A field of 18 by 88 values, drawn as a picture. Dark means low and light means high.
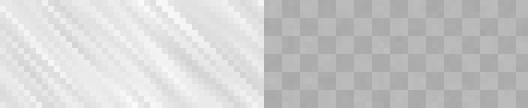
The table splits into one row of 2 panels. Panel 1,1: very high, slanting down to the right, faint in contrast. Panel 1,2: high, checkered, faint in contrast.
